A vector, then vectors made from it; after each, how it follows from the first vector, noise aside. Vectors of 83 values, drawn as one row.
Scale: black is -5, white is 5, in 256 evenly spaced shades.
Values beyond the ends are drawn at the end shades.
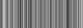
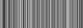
negated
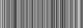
reversed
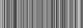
reversed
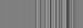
partly zeroed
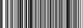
scaled up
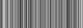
copied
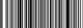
scaled up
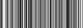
scaled up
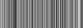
reversed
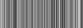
reversed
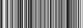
scaled up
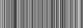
reversed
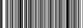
scaled up
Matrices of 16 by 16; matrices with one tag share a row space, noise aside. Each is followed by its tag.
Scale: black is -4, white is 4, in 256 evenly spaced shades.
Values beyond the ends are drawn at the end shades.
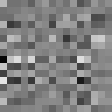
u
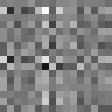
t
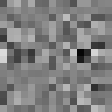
u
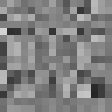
u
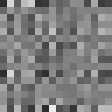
t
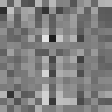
t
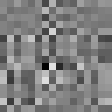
t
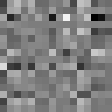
u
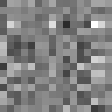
u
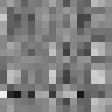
u
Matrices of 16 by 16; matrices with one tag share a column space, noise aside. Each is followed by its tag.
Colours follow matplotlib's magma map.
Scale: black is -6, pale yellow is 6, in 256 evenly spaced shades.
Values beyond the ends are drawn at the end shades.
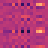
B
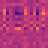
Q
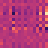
Q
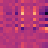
Q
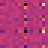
B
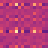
B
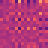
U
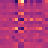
U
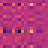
B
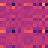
B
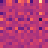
U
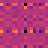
B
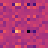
B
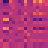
U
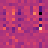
Q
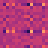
B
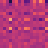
U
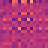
U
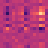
Q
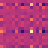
B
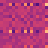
B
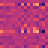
B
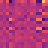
U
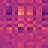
Q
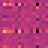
B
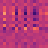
Q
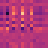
Q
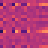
B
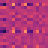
B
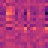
Q
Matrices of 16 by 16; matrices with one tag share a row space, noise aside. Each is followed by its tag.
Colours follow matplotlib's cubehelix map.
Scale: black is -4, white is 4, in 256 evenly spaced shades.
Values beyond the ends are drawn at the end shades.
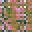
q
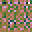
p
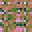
q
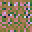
p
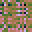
q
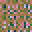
p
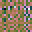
p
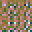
p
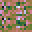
q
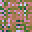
q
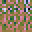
p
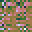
q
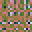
p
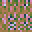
p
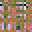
q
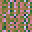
p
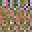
p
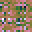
q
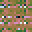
q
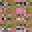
q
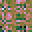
q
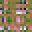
q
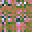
q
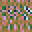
p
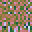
p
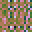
p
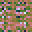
q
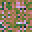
q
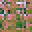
q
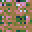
q
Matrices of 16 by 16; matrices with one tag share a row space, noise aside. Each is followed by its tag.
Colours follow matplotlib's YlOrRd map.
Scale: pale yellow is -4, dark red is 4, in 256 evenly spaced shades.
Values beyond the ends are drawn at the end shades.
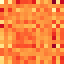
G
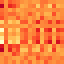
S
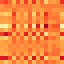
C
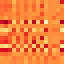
C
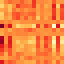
G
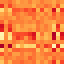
G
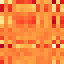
G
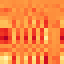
C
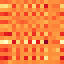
C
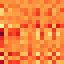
S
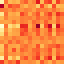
S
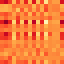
C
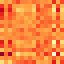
G
